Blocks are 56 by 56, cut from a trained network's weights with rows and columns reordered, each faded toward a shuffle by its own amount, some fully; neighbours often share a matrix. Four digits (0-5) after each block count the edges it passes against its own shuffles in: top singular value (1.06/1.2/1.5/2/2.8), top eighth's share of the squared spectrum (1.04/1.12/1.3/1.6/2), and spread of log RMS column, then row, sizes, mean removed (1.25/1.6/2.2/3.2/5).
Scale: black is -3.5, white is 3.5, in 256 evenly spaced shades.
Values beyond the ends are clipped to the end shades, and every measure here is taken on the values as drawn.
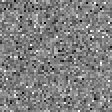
0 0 0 0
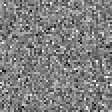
0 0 0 0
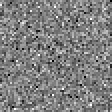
0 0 0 0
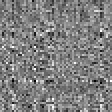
4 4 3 2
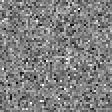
2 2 0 0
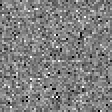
0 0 0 0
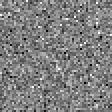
0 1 0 0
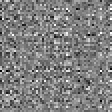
4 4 3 3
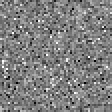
2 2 0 0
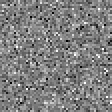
1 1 0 0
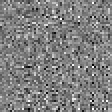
4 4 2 2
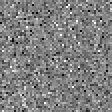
0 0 0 0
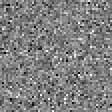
0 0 0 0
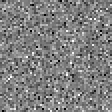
1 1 0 0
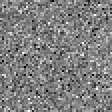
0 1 0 0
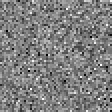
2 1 0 0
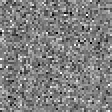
1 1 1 0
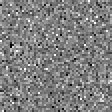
1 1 0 0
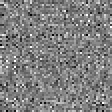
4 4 2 2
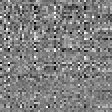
4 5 3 3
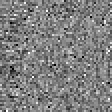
2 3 1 0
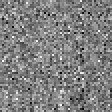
3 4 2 1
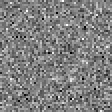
2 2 0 1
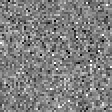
1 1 0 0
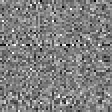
3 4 1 2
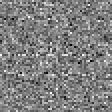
3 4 1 2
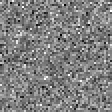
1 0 0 0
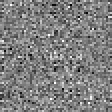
3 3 2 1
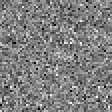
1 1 0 0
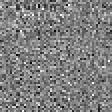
4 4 2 2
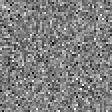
1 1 0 0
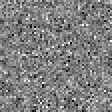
2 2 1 0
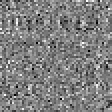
3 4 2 2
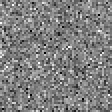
1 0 0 0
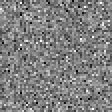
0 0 0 0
